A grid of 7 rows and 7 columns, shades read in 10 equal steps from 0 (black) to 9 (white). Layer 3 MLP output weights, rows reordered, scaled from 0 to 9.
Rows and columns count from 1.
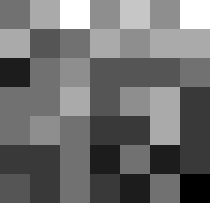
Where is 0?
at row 7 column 7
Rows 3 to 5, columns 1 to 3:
1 4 5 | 4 4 6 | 4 5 4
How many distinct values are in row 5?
4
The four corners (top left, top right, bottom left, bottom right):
4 9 3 0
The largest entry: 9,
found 2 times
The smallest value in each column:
1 2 4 1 1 1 0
